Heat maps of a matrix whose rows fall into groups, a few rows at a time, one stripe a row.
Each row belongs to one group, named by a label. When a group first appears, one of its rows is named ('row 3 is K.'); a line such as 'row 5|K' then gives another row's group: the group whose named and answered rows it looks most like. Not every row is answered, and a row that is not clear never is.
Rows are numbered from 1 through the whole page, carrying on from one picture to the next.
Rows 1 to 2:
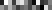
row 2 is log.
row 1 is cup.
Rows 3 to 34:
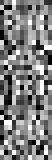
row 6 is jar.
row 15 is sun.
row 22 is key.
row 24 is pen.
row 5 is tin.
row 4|key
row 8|jar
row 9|tin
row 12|pen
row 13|jar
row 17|jar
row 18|key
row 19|jar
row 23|key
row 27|cup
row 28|cup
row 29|jar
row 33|key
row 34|cup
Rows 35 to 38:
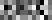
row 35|log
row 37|log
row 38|jar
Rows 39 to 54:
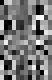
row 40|pen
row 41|pen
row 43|key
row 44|key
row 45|pen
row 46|tin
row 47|sun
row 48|pen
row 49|cup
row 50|tin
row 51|key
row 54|key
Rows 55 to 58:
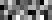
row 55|log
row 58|jar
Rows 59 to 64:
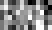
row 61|jar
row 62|cup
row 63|sun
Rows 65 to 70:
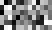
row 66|cup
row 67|tin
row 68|log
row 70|cup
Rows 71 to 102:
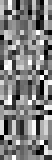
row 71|log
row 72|log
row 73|key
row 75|pen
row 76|pen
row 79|jar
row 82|jar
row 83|cup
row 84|cup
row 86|jar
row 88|log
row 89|log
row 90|log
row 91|cup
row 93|sun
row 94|pen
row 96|key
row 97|key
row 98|tin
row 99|jar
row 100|log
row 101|pen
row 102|sun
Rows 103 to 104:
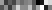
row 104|jar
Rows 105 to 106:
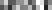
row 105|sun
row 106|jar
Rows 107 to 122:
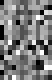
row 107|tin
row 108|sun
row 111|log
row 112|tin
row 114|tin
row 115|log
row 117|jar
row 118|tin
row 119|pen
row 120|pen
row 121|tin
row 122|sun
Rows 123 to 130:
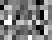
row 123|pen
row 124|tin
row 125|log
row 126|log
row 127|cup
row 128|pen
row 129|log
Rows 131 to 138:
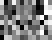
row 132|pen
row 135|log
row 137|jar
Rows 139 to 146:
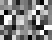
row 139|log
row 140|sun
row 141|key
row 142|cup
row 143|cup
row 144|pen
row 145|jar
